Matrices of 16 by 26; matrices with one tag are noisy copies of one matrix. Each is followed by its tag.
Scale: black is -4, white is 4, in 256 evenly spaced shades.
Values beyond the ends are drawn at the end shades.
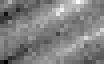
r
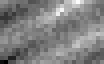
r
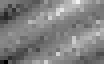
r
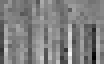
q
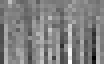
q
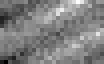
r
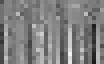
q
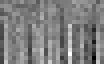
q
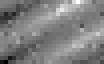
r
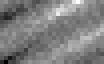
r
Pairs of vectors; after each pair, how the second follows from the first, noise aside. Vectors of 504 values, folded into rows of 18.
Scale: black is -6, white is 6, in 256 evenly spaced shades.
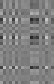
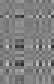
reversed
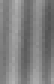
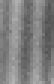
copied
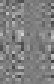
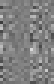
reversed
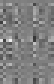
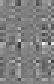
reversed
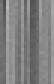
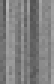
copied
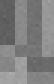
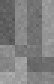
copied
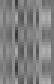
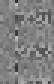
sign-scrambled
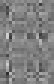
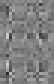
copied
